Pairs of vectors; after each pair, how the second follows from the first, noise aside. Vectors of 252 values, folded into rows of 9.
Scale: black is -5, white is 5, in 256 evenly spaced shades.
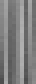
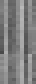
wrapped around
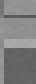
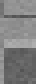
copied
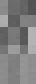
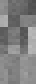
copied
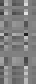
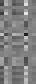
copied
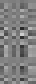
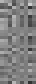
wrapped around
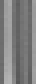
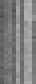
wrapped around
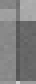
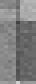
copied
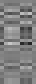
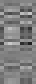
copied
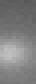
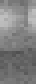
wrapped around
